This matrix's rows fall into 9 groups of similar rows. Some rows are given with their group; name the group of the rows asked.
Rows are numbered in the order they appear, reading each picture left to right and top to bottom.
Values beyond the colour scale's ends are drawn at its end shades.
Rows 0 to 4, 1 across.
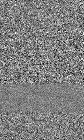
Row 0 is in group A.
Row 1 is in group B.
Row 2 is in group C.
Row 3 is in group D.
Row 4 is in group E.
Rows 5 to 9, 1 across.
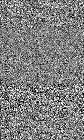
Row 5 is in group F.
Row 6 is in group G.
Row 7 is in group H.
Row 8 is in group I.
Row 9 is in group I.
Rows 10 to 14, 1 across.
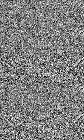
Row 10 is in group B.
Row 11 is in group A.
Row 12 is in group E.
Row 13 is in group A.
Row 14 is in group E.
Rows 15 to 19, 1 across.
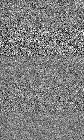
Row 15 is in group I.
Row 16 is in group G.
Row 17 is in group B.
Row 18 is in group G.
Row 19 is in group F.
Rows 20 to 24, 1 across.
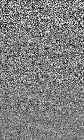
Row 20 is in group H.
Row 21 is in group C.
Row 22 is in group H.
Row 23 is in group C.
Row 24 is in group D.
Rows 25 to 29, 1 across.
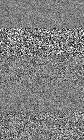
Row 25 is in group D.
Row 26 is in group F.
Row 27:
I
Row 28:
C
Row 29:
I
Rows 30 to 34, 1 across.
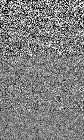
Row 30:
H
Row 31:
D
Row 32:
E
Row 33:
H
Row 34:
G
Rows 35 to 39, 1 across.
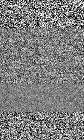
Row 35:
B
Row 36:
G
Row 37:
I
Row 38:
G
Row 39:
I
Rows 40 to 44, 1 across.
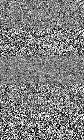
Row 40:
A
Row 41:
E
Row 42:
C
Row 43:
A
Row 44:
G
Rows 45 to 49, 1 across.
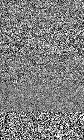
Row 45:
I
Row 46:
E
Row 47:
I
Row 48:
G
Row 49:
A
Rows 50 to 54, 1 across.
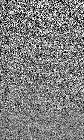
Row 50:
G
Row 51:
I
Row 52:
F
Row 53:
A
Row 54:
D
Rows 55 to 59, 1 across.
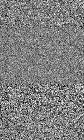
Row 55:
A
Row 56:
G
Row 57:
A
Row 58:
I
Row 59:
E
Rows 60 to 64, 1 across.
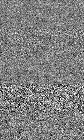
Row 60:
F
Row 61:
F
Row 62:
C
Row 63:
E
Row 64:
I
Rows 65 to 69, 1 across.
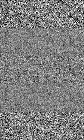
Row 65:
G
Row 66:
A
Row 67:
C
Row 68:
A
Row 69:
D
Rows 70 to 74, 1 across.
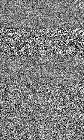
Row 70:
H
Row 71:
B
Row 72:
I
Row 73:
A
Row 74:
B
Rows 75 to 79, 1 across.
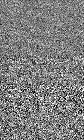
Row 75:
F
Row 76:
D
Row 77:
I
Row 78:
B
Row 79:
G
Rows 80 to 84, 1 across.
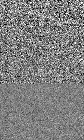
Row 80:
C
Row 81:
F
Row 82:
A
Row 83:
G
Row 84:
H
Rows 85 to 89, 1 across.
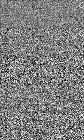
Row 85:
H
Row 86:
H
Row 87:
I
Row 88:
C
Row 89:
F
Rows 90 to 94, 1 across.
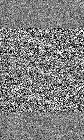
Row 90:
A
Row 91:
C
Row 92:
D
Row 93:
E
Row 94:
F
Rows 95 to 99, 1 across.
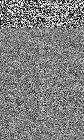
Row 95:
F
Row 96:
C
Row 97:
B
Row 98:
B
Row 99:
I
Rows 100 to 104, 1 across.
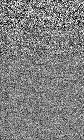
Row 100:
E
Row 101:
F
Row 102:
I
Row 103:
I
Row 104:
H
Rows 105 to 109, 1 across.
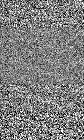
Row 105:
I
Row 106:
G
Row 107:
H
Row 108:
D
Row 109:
I
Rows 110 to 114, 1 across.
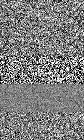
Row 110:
E
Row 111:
G
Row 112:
A
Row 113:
H
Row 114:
A
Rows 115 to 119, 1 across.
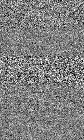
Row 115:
E
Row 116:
F
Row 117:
C
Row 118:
C
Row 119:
D
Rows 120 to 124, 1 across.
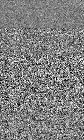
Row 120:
B
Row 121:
F
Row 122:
A
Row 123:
I
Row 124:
I
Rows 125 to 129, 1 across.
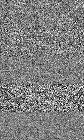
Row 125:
G
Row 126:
F
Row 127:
H
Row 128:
E
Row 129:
C
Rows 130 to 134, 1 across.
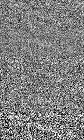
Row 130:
D
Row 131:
D
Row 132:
F
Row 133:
A
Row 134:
D
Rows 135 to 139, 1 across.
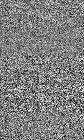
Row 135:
D
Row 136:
I
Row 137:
C
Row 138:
B
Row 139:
A
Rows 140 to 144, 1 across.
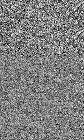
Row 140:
E
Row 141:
E
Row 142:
C
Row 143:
I
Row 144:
C
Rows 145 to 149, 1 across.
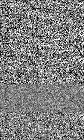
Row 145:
D
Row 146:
H
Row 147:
B
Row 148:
A
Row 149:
A
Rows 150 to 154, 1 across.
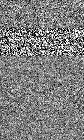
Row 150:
B
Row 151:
I
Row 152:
C
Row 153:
E
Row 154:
I
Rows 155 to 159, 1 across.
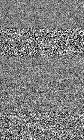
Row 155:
G
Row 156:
B
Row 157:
H
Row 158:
I
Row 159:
D
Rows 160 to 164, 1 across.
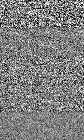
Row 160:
C
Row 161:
D
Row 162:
I
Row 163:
H
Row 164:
E
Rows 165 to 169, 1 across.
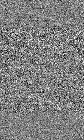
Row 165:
C
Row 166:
E
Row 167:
I
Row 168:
C
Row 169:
H
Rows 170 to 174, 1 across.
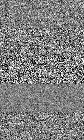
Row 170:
A
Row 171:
C
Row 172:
I
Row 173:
C
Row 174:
I
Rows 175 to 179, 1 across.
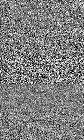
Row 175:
A
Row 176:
B
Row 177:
F
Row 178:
I
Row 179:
D
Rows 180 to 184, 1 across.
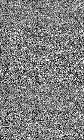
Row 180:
H
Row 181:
F
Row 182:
G
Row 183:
G
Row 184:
H
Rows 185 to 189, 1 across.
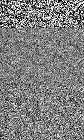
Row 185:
E
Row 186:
G
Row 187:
E
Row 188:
B
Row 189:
A
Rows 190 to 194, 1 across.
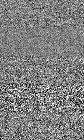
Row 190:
C
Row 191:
A
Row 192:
B
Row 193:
B
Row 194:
A
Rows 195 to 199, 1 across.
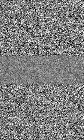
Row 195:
B
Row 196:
C
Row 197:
G
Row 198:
E
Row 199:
B
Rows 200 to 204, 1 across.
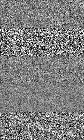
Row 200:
A
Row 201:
F
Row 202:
H
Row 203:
D
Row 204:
D
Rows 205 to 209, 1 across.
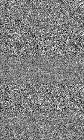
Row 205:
A
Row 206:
B
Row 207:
H
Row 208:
A
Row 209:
B
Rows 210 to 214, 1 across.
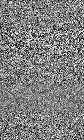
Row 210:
H
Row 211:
E
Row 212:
E
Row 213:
E
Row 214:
G
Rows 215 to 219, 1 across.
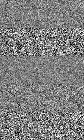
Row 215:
A
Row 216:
B
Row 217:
G
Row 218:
E
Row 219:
A
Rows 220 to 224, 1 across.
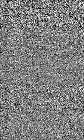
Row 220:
H
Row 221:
F
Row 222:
H
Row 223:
A
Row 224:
A
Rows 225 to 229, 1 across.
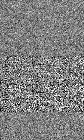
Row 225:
E
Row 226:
B
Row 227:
H
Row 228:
H
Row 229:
A
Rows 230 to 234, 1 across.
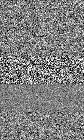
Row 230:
B
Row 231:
I
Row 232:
D
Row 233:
H
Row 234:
C
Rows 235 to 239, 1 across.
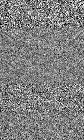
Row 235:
A
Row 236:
E
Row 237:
E
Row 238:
H
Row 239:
G
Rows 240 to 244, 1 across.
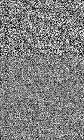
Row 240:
D
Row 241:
A
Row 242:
A
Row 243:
C
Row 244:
H
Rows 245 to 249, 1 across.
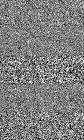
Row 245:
A
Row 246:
D
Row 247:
B
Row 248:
B
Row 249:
G
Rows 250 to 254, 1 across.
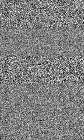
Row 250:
I
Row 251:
H
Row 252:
A
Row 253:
A
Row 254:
H
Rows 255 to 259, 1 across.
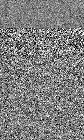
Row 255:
A
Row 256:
B
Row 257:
E
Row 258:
G
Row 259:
C
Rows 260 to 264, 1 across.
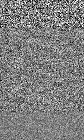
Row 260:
H
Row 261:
D
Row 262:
F
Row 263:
E
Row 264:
E
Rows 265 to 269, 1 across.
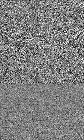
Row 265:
B
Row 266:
E
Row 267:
G
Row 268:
C
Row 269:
H
